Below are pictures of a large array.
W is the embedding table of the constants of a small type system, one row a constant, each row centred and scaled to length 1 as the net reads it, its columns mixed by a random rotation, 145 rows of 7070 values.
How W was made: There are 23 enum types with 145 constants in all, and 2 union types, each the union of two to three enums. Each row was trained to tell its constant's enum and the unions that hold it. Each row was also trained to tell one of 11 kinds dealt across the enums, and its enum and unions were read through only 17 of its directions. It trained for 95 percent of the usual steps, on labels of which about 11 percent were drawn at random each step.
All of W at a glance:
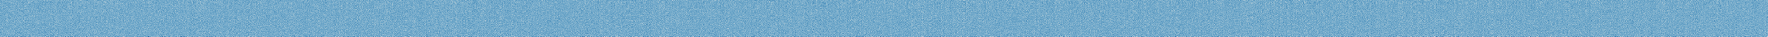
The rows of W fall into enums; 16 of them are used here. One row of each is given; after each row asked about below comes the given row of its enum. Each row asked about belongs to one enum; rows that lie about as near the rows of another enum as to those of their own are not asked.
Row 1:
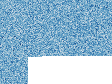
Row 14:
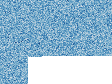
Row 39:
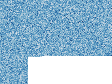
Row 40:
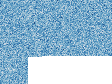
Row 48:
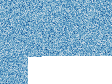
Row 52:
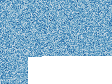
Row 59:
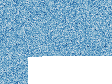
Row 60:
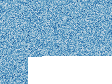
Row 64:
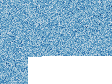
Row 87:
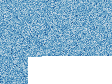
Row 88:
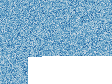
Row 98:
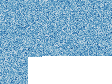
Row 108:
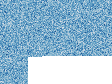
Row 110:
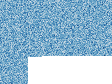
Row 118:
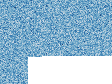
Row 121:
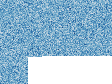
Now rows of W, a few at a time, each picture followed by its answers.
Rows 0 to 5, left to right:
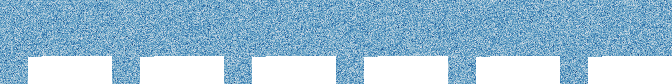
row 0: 110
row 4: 88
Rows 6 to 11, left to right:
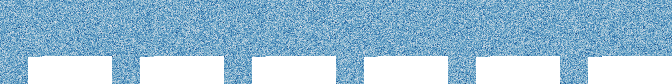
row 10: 118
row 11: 98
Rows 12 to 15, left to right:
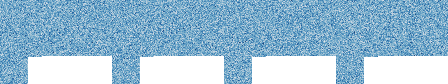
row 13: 110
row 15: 98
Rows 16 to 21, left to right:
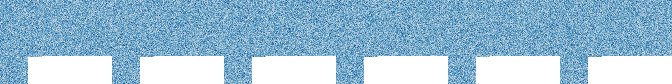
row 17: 14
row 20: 108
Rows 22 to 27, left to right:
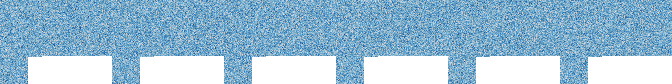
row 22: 1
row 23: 121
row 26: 98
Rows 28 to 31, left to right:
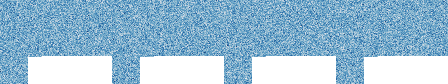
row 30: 14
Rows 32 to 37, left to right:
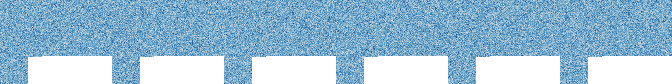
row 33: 59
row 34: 121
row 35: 98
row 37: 60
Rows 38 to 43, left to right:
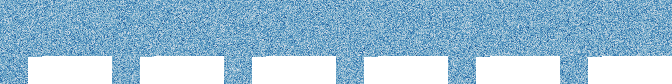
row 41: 14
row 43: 1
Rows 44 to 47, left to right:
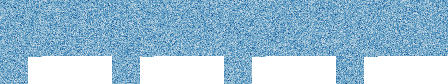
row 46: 48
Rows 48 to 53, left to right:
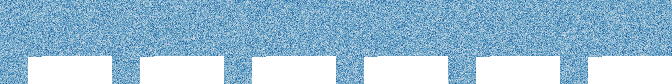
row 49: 110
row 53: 40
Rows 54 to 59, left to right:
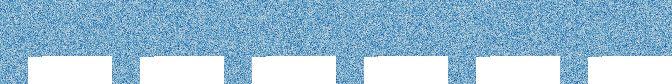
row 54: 121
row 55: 48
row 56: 48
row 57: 87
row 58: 1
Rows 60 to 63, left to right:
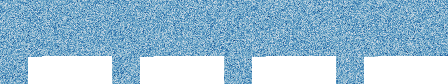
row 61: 52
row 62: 52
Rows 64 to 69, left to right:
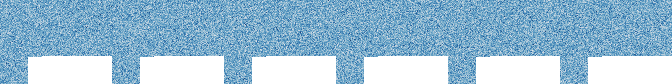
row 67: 98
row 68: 88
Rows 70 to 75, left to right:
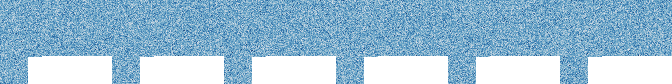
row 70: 98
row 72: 110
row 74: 87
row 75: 48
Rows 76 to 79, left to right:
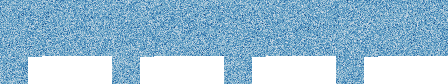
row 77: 121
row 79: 40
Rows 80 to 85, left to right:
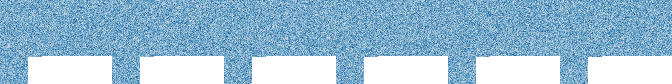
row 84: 14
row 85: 48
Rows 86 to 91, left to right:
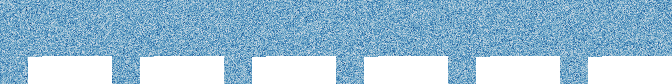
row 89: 64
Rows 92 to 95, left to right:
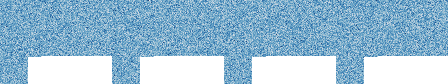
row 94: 52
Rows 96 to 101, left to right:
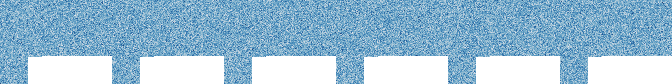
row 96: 64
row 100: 1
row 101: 110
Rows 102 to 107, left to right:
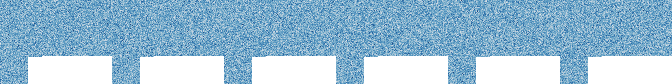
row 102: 14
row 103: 52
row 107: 110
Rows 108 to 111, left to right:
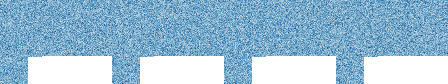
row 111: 64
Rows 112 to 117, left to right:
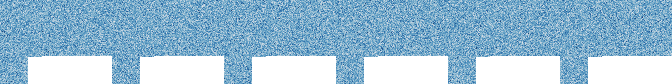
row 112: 48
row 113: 118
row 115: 40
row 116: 87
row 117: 88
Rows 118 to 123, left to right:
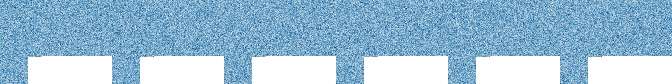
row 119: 88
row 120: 87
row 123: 121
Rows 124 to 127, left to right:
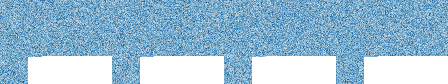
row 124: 118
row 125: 1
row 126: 1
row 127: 87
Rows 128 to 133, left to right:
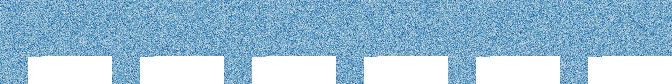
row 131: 39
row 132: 88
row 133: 121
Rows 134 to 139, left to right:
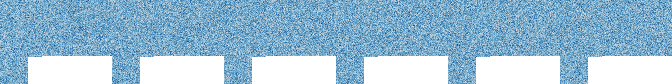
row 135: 64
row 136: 40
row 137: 14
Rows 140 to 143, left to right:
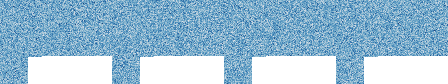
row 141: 64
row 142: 108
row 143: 52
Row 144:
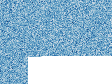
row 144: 87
